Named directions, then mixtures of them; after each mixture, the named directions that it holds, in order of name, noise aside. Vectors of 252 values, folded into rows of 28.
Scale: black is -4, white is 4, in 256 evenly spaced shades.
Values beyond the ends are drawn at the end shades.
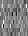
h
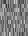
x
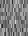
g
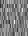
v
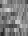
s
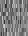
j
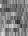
s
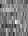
g, s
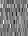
h, v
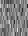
v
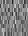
g, h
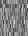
v, x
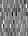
h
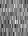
g, j, s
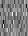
h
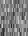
g, s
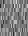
g, v, x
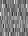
h, x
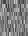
x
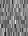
g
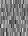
g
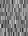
g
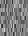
g, j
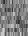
g, s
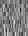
j, v, x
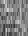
j, s, x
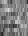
s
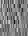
v, x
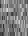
h, s, v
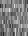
j, s, v
